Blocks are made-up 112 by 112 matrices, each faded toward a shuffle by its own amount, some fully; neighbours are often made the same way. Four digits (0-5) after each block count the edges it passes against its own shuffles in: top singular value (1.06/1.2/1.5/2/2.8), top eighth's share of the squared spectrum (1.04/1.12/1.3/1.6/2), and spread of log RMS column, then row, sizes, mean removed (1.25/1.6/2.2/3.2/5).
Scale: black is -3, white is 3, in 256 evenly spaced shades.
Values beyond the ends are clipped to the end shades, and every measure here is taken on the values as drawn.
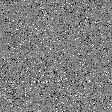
0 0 0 1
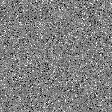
3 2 1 0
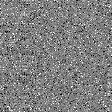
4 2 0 0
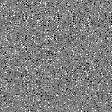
4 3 2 2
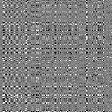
5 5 4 4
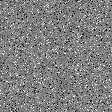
2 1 0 0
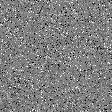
2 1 0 0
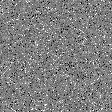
2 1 0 0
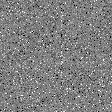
1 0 0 0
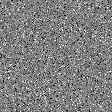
0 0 0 0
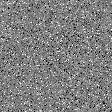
0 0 0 0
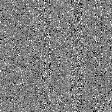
1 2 3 0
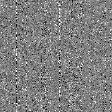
2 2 3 0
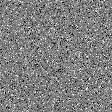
0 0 0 0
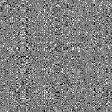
4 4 3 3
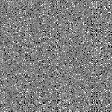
4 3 2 2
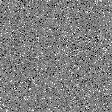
3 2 1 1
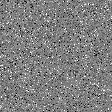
1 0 0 0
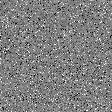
1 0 0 0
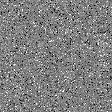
3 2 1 0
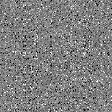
4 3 2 1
